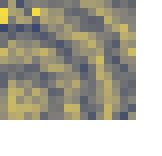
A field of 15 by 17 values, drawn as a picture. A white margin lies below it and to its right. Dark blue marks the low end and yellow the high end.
No row or column stands out. The values follow a bell shape. Values change most from cell to cell in the top left. Concentric rings centre on the bottom left. An odd patch, rougher than its surroundings, sits in the top left.
